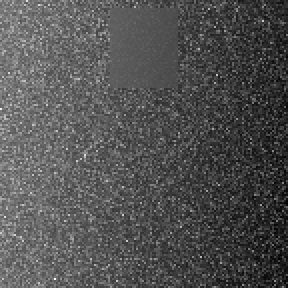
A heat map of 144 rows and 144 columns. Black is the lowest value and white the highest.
The field climbs toward the left. In the top middle lies a patch that is calmer than the rest. There are no regular stripes. The top middle is the calmest part. No single row or column stands out from its neighbours. Fine speckle covers the field. Overall the values sit about 30% of the way up the scale.
